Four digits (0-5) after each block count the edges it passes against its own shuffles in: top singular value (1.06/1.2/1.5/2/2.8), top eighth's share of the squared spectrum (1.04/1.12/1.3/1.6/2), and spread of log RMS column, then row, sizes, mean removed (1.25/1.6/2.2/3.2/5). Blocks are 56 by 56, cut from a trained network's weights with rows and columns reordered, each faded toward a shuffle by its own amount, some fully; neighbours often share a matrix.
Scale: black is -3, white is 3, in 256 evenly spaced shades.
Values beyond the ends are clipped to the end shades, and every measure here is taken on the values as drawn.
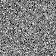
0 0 0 0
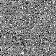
1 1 1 0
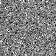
0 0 0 0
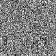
2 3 1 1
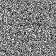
1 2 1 0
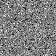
0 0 0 0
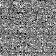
2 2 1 0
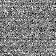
2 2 1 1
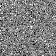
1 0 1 0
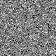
0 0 0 0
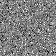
0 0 0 0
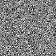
2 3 2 2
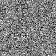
2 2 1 0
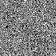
2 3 1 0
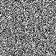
2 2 0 0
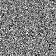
1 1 0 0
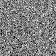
2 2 0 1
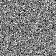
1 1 0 0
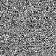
3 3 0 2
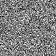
1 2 0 1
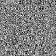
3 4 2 1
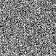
2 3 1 1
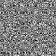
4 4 1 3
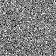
0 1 0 0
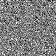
1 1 0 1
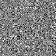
2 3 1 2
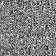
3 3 1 1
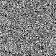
2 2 0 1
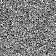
1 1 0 0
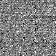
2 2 1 0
